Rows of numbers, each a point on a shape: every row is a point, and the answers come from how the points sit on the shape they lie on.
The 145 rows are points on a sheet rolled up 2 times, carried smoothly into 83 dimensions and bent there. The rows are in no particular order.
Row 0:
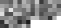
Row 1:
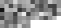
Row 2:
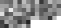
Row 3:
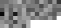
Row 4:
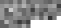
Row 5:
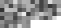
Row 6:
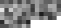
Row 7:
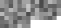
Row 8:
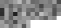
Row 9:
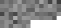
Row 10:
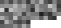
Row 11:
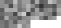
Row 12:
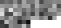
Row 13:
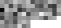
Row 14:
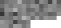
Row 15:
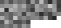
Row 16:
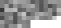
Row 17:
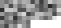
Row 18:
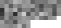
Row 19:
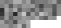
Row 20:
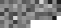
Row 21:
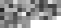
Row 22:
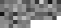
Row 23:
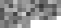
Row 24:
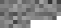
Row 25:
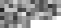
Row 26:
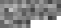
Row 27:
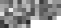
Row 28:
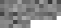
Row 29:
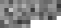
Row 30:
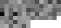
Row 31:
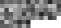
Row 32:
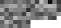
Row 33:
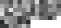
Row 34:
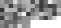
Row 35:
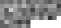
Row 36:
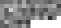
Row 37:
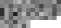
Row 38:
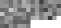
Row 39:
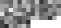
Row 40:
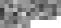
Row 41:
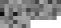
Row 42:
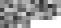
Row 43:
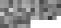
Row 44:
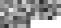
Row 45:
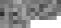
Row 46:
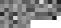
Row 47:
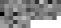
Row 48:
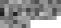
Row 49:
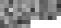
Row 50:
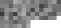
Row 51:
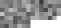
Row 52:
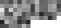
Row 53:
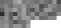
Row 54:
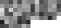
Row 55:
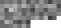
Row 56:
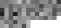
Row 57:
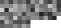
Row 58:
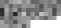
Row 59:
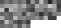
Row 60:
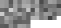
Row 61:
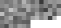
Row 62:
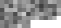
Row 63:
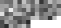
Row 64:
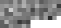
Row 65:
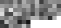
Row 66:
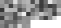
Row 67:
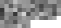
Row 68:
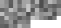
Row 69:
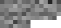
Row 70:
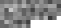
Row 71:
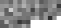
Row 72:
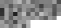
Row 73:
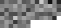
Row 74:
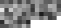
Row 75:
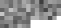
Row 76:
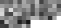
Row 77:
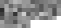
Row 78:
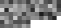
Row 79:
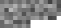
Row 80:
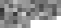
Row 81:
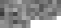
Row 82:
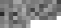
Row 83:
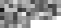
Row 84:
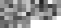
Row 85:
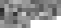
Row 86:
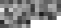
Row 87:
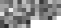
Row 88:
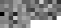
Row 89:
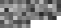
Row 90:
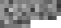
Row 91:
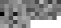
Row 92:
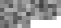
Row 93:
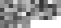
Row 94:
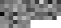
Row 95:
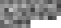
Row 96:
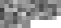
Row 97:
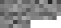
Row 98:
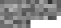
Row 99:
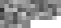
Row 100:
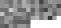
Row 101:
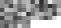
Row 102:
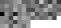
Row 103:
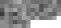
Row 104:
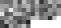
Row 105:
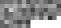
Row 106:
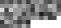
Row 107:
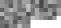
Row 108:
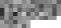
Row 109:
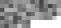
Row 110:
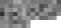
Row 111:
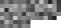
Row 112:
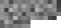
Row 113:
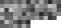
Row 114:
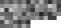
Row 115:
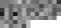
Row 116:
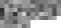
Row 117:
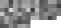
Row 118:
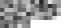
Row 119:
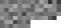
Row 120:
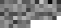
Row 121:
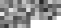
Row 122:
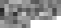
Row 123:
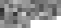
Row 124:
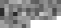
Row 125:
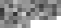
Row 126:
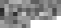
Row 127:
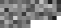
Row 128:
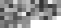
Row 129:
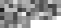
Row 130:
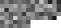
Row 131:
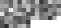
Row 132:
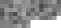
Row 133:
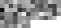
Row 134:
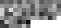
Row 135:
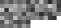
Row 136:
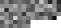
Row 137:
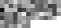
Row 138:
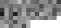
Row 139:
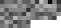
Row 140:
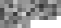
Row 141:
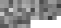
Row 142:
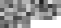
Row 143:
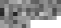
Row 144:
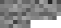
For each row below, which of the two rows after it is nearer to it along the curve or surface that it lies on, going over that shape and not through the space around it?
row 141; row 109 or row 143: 109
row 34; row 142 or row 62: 142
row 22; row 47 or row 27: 47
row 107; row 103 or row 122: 122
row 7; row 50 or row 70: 70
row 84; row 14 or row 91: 91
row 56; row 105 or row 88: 88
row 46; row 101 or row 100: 100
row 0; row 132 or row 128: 128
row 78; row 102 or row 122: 102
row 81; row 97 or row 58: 97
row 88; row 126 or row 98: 126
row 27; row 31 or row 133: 31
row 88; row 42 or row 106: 106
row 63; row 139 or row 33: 33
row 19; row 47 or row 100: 47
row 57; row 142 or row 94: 94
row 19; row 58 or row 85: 58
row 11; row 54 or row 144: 144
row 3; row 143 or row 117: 143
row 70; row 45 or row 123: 45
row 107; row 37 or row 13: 37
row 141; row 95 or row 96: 95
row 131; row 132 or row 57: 57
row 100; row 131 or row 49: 49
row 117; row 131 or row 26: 26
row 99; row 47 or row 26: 47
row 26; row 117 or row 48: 117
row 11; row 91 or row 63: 91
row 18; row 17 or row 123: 123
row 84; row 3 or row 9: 3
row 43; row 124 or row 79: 79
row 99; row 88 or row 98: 88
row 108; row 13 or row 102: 102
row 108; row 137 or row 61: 61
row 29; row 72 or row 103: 103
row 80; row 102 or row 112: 102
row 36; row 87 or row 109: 109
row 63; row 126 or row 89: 89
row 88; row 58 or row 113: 58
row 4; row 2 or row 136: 136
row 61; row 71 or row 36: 71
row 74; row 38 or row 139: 139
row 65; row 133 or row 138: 133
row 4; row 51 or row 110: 51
